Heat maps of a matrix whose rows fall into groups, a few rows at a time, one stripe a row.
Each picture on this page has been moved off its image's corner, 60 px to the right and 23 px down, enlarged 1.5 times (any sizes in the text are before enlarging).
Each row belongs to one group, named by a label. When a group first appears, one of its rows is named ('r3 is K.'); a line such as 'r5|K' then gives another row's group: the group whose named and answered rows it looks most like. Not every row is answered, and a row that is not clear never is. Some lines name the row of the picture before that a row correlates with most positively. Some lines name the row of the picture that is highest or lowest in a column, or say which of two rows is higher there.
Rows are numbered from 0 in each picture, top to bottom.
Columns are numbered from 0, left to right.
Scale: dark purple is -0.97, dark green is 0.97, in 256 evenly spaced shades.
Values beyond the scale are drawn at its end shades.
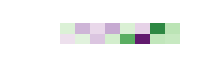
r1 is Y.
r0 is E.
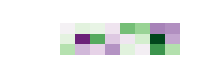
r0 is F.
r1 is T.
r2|E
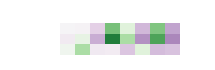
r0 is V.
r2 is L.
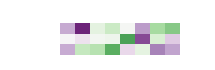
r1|Y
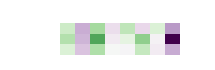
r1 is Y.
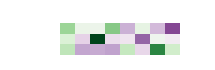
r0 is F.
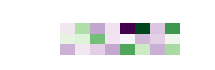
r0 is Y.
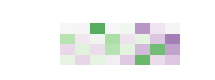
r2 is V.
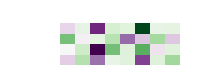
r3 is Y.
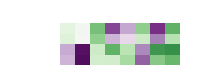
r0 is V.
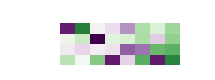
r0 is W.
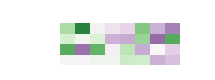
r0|L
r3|F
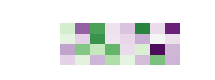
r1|T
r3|V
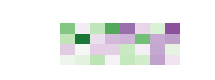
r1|L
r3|F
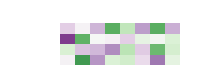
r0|V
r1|W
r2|E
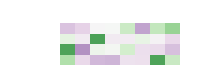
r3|E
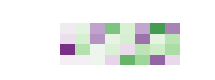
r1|Y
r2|W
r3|F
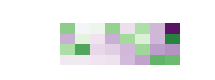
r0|F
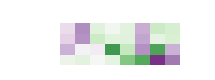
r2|V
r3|F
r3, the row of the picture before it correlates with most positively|0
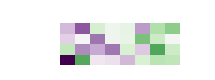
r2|E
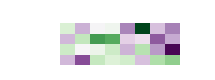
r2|F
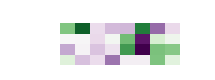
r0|L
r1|Y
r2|Y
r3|E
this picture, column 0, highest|0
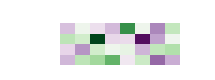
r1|T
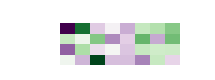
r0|W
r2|W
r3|T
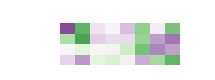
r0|W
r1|L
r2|F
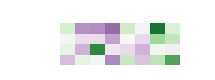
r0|E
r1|E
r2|T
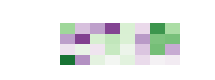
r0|E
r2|V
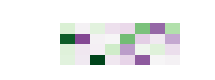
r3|T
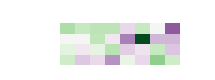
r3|E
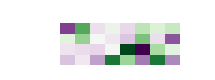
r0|W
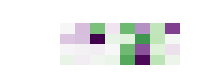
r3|Y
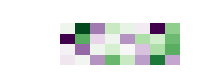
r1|W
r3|V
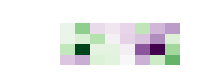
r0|L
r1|T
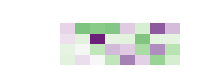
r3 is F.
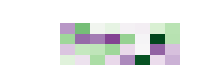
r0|W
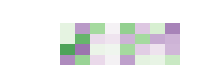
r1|L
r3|W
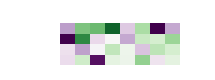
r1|W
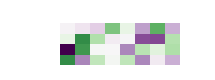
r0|V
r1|T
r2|W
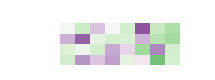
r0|Y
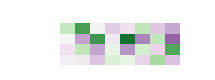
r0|L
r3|V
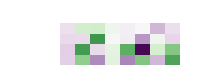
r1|T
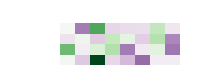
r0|T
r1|V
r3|T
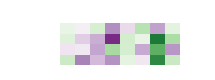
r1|E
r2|V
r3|E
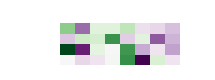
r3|Y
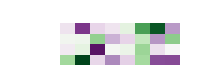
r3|L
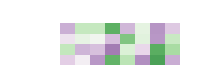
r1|F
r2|E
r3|V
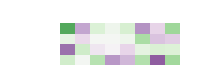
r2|W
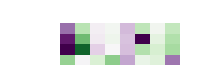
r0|W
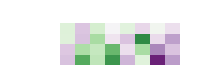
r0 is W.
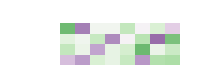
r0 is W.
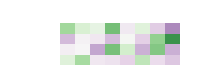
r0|F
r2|V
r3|L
